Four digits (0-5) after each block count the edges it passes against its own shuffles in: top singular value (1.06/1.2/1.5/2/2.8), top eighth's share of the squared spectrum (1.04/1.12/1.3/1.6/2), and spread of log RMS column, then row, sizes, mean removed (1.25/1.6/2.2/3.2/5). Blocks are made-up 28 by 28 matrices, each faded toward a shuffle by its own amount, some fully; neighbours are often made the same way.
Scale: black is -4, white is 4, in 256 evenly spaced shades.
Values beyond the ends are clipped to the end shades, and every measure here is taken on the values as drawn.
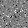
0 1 0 0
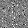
1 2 1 0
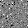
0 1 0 0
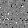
1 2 0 0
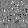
1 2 0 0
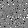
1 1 0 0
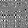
3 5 2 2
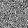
0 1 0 0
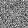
2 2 0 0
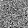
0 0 0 0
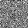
2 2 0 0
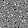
1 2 0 0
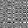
4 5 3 3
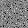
0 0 0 0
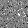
0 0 0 0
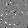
1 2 1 0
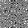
3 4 1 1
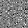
3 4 0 1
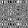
4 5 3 2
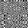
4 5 2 2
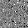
1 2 1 0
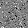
0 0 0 0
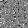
0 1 1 0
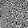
1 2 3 0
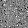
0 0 0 0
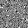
0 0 0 0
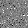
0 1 0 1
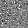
0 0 0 0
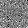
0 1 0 0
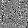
1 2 1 0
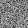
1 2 0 0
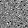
0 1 0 0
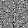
1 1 2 0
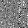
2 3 2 0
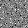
0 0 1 0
